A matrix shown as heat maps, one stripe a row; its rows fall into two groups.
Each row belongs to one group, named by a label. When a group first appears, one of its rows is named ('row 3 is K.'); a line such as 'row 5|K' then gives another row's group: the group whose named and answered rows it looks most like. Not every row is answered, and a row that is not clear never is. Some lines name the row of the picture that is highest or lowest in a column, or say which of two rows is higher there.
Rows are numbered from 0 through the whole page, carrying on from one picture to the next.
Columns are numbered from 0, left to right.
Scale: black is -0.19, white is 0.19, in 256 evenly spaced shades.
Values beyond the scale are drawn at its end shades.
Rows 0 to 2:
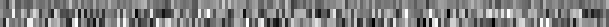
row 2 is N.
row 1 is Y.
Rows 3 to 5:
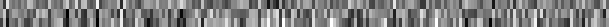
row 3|N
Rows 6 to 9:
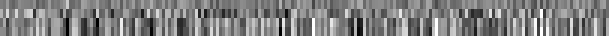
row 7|N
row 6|N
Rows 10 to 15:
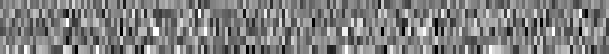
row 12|N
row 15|N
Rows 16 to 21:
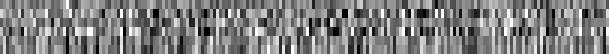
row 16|N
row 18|Y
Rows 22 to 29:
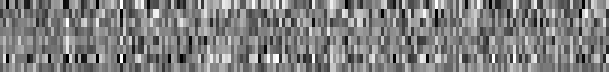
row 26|Y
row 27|Y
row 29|Y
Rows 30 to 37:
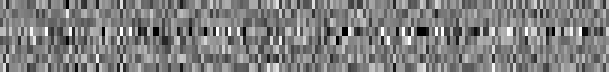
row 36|N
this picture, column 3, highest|33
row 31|N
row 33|Y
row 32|Y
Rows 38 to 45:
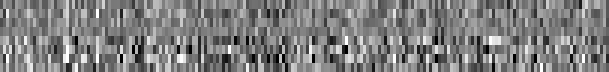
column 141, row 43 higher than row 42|No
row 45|N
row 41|Y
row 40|N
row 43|Y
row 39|N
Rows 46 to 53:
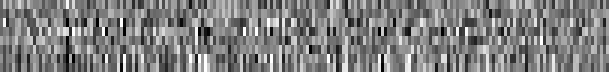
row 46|Y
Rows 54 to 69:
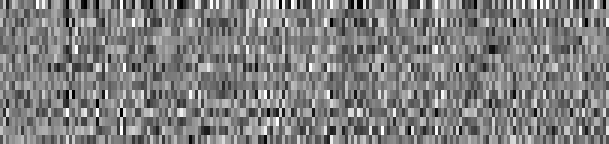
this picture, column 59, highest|66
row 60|N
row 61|Y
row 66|N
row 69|Y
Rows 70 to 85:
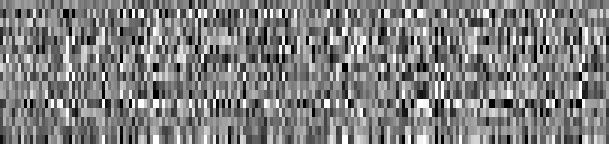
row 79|Y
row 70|Y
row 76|N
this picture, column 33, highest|74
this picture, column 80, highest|71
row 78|Y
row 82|N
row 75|N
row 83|Y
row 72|N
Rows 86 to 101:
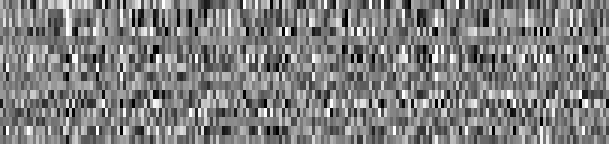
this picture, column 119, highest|89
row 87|Y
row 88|Y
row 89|N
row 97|Y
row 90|Y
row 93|N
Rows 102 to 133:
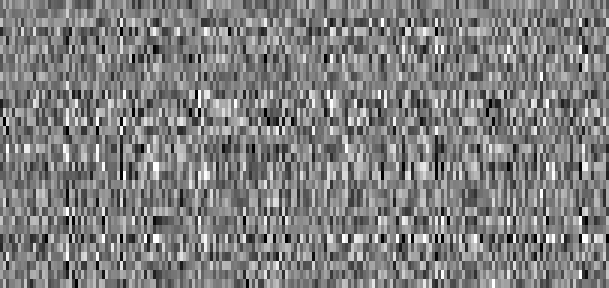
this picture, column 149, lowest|126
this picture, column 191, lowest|114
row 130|N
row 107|Y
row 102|Y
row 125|Y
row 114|Y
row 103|N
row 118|N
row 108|Y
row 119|N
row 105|Y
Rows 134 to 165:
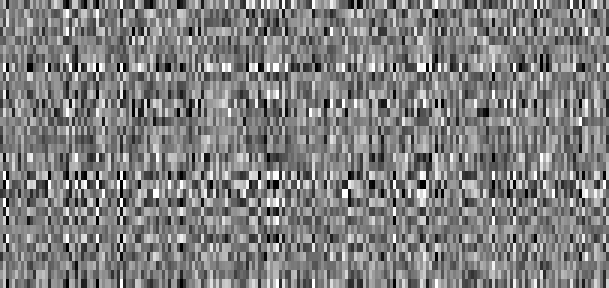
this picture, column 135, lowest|146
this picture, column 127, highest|141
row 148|Y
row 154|N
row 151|N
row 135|N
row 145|Y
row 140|N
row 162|Y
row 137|Y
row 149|Y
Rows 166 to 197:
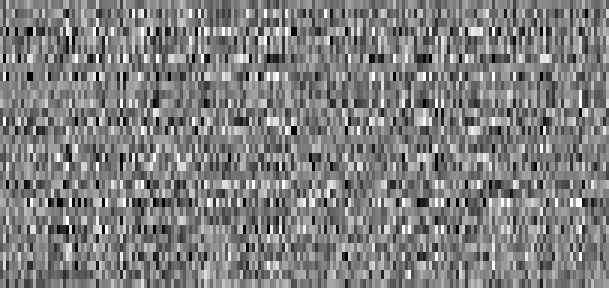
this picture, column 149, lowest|188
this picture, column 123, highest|179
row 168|N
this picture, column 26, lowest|188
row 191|Y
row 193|N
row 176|Y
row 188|Y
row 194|Y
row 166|N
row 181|Y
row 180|N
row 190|N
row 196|Y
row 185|N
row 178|Y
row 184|N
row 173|Y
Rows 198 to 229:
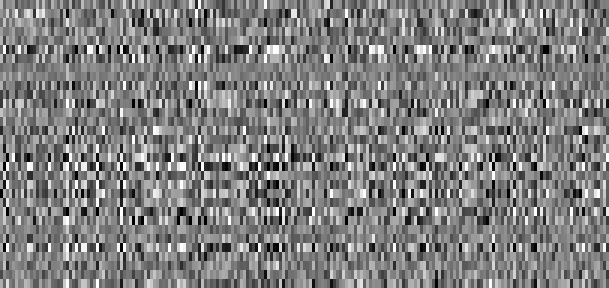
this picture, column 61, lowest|221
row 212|Y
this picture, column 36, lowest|203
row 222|Y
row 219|Y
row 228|Y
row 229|N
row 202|N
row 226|Y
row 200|Y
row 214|N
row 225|N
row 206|Y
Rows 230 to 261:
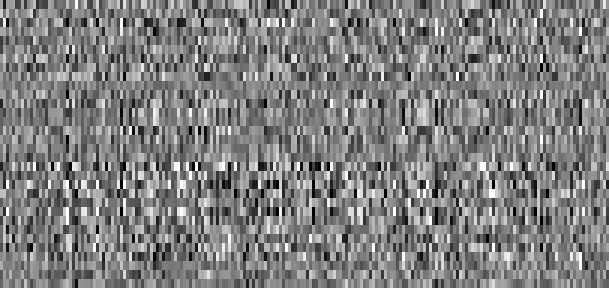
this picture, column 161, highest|248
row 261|N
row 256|Y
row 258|Y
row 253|N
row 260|Y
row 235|Y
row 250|N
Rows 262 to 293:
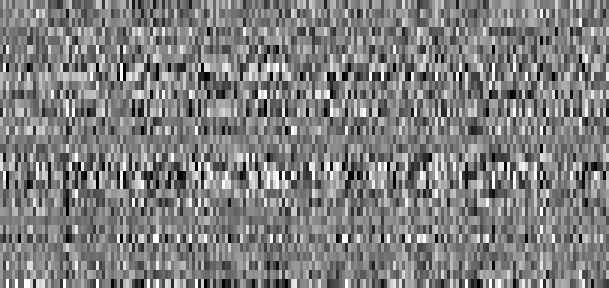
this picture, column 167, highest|280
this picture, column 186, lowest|280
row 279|N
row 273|Y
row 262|Y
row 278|N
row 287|N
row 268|Y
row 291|N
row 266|N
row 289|Y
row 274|Y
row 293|N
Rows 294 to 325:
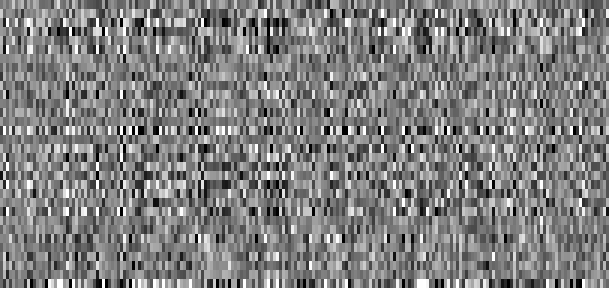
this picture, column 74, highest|308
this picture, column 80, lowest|313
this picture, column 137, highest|310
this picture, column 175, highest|308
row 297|Y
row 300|Y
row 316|Y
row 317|N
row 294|Y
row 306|Y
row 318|N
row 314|N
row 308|Y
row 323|Y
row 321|Y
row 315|Y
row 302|Y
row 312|N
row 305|N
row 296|N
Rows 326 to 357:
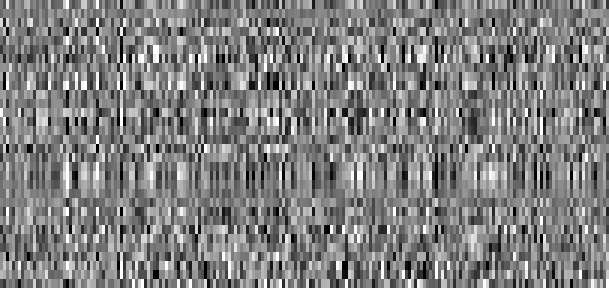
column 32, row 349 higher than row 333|Yes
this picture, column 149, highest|355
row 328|N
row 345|N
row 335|N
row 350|N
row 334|N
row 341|N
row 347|N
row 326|N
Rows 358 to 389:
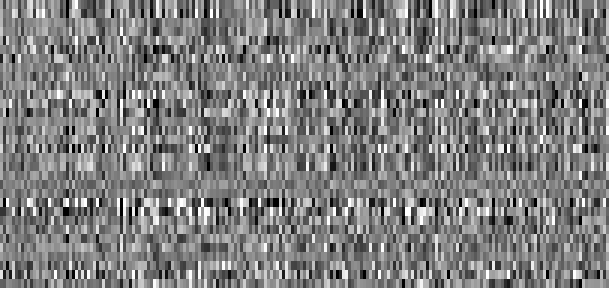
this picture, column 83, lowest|380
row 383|N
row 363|Y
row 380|N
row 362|N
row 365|Y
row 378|Y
